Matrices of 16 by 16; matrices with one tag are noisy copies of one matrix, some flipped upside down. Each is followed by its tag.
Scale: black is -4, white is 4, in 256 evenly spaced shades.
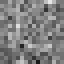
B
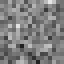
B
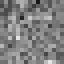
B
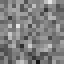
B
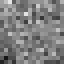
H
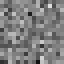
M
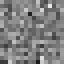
M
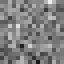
B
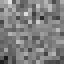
H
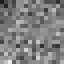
H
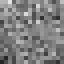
H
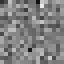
M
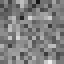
B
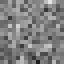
B
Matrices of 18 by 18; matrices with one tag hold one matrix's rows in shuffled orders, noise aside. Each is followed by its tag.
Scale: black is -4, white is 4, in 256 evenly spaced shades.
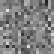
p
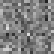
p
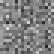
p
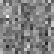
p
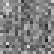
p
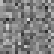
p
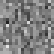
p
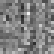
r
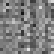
r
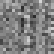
r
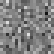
p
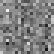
p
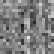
r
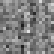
r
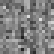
r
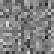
p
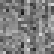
r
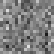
p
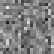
p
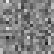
p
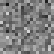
p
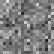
p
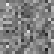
p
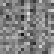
r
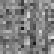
r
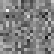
p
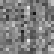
r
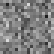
p
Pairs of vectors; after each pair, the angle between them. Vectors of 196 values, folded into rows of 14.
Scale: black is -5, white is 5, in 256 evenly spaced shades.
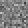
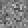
orthogonal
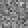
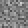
nearly parallel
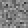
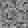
nearly parallel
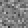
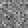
orthogonal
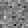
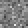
nearly opposite
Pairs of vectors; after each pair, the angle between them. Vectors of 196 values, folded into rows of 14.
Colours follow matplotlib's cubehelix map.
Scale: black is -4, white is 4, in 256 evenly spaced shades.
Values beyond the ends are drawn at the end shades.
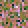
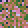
partly aligned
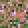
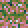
nearly opposite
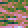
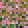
partly opposed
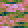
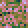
partly aligned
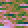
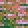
nearly opposite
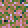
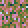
partly opposed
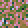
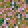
nearly opposite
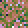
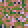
partly opposed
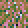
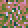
partly aligned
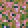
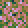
partly aligned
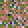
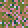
nearly parallel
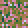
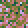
orthogonal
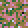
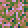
nearly opposite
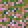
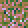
nearly parallel
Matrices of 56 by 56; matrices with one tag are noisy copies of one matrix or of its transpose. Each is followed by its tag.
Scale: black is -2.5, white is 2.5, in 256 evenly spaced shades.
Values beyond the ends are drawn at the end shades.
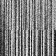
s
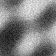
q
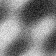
q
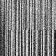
s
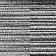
s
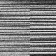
s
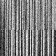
s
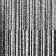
s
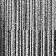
s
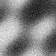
q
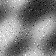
q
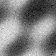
q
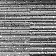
s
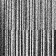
s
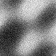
q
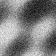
q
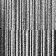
s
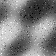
q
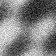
q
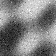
q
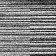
s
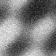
q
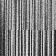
s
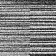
s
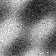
q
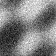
q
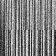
s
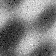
q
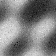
q
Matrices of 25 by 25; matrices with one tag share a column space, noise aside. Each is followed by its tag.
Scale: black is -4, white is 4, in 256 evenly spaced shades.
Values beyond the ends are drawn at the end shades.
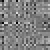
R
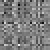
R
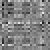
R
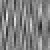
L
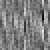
L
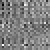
R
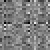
R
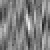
L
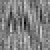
L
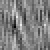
L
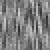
L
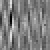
L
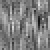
L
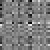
R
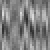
L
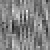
L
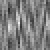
L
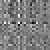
R
